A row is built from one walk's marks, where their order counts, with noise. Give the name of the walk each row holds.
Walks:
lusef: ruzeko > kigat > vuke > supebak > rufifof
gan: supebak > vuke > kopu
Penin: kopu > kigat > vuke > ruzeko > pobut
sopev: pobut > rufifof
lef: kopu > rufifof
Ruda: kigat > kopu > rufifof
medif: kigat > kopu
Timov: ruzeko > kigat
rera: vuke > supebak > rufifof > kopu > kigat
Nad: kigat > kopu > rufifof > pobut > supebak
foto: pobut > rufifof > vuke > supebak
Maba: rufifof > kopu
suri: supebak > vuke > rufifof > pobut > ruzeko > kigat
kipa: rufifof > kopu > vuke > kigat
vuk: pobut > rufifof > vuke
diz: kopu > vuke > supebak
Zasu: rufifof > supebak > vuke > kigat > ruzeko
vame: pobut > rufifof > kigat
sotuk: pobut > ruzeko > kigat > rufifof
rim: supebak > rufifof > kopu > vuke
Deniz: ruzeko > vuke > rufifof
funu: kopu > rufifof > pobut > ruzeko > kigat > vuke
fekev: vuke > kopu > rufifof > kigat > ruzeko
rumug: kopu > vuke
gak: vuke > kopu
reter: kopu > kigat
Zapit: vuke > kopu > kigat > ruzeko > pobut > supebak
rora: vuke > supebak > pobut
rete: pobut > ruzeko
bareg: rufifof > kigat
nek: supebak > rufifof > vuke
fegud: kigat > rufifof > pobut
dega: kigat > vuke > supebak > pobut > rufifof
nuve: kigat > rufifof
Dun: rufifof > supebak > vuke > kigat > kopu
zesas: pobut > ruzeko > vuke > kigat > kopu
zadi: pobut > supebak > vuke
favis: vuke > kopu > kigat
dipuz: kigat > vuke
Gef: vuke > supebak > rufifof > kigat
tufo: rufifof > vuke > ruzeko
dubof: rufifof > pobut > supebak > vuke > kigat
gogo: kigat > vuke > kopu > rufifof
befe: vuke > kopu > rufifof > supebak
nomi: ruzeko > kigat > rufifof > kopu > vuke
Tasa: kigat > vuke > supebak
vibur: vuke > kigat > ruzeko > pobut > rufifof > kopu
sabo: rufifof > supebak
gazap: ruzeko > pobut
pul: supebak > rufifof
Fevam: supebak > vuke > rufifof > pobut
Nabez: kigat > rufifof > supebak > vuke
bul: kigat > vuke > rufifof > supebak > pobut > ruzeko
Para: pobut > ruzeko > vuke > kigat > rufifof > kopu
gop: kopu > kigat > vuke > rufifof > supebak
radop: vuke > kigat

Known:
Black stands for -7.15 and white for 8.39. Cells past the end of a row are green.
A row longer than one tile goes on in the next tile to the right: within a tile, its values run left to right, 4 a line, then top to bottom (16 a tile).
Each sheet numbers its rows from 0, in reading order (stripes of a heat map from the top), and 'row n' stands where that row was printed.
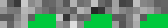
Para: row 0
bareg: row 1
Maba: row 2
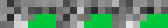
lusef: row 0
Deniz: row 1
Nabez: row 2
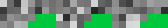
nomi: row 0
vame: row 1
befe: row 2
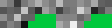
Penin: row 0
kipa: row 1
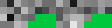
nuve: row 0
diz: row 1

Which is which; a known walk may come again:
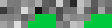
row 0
kipa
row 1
rim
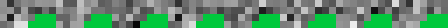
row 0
lusef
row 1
Para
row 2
gazap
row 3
pul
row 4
fekev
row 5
vame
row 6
radop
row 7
nomi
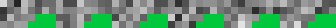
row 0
rumug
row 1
Maba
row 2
medif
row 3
Fevam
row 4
foto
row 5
favis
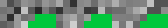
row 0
Deniz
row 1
zadi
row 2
reter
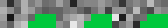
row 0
Ruda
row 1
diz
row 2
fegud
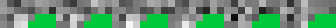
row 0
befe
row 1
Nad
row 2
gop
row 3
Nabez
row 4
sotuk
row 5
lef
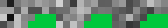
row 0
dega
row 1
Dun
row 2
rete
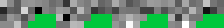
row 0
funu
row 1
nuve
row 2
Tasa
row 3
Gef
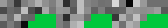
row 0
Penin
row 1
gogo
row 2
gan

